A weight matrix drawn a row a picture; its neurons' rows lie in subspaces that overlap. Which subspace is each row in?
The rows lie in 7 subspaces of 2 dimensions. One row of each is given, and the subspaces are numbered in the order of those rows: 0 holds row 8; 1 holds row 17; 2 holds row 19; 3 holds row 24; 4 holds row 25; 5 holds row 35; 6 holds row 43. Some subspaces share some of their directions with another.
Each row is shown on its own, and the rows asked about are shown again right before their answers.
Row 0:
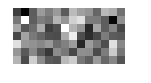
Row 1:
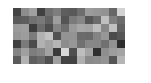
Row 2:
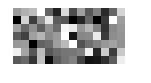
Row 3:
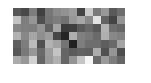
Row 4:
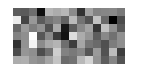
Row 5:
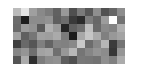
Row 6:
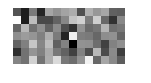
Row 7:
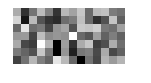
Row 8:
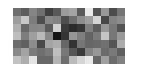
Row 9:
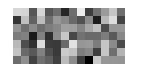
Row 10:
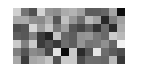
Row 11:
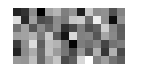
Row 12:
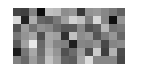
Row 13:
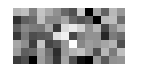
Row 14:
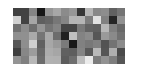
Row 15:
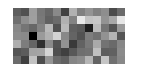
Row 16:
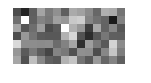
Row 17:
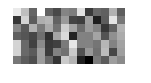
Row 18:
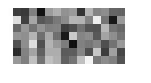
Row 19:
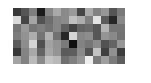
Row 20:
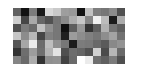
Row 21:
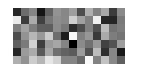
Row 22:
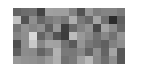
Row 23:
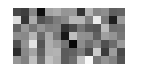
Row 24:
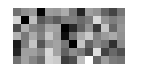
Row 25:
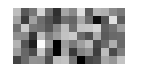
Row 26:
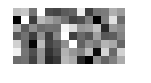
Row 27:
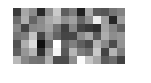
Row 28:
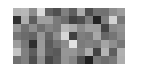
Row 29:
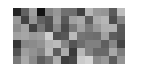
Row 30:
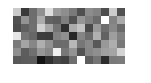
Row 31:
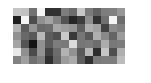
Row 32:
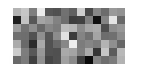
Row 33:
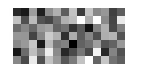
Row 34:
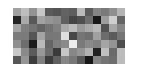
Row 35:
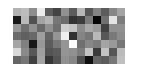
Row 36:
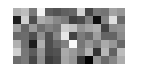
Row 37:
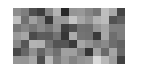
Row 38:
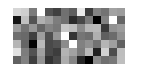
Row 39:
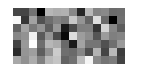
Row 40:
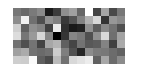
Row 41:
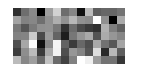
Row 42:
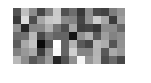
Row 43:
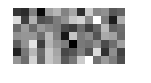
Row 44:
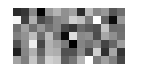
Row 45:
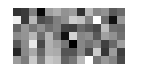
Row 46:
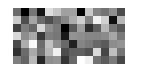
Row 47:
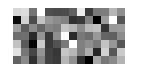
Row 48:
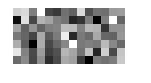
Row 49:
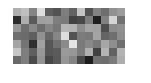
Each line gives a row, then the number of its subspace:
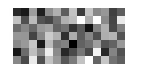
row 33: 6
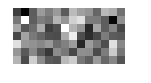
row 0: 3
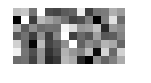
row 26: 3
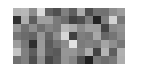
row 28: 5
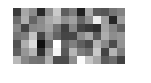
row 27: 4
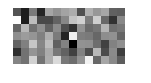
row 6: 4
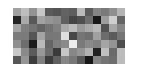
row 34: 1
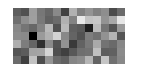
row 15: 6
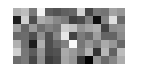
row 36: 3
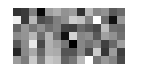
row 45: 2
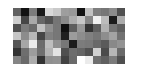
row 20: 2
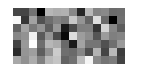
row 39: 6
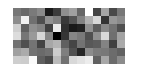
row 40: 0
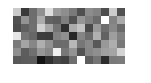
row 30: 2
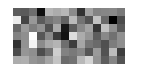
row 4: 6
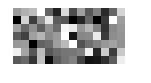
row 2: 5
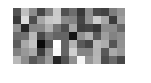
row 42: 4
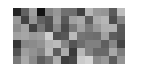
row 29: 1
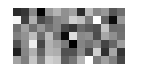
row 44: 2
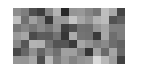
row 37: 5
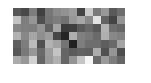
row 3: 0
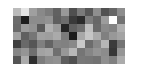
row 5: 3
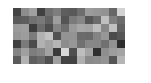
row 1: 1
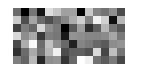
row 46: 2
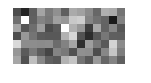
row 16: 3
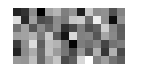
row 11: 1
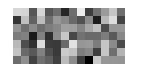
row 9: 5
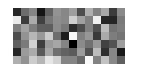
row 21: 2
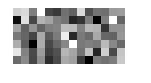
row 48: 0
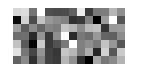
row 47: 5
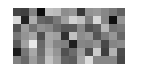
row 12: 0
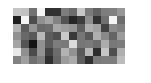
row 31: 0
